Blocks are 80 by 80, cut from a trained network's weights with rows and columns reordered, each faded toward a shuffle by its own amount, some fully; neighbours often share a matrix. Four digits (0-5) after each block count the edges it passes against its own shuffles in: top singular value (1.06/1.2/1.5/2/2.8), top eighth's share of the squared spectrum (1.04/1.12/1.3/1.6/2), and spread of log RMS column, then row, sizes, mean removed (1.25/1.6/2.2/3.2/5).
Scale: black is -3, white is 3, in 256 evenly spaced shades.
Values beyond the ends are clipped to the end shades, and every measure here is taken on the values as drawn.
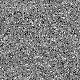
0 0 0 0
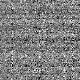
3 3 3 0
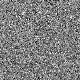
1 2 0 1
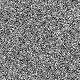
0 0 0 0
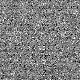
2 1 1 0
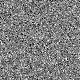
0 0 0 0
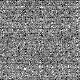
3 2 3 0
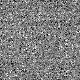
1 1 1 0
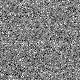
0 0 0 0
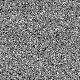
0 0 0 0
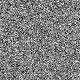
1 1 0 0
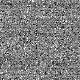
2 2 2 0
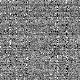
3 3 3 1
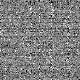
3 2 2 0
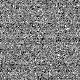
2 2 1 0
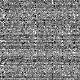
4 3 3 1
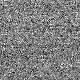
1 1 0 0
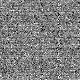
2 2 2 0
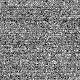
3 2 1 0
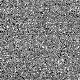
1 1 1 0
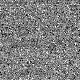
1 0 0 0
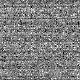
3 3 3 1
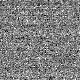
2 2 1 0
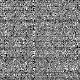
3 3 3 1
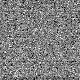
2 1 1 0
